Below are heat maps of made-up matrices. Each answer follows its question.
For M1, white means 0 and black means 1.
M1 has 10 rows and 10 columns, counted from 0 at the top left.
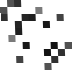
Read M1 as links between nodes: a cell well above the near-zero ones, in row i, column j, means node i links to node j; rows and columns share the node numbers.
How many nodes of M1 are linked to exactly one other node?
3
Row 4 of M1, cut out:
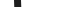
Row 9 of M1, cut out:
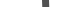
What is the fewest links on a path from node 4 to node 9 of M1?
4
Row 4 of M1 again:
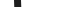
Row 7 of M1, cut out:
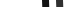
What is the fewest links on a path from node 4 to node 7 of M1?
3
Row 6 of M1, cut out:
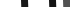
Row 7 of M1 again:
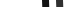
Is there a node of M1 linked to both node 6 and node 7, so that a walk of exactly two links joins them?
no
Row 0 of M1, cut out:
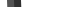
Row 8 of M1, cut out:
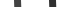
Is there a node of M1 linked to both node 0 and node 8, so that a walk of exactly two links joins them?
yes
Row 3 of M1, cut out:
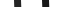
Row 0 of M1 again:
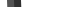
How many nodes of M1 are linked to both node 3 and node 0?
1
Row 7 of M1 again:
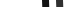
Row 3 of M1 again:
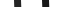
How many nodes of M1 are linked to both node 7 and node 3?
1
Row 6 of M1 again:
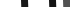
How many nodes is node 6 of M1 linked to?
3
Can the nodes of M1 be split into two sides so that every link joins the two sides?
no
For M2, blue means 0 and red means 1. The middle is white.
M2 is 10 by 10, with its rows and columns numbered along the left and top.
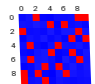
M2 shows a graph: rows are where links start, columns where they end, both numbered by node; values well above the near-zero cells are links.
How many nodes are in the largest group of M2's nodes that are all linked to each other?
3
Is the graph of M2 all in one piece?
yes
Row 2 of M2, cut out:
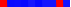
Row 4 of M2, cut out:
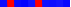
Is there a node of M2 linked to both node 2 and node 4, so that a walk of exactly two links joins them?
no
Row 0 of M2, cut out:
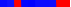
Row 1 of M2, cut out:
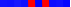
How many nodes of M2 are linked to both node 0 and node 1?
0
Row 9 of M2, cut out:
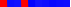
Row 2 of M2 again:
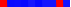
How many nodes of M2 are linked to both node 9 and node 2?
1
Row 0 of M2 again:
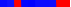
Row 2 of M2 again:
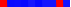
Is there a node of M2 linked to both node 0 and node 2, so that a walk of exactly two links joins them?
yes
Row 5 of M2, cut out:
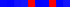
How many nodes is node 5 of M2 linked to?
2
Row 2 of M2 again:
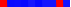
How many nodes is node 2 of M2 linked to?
2
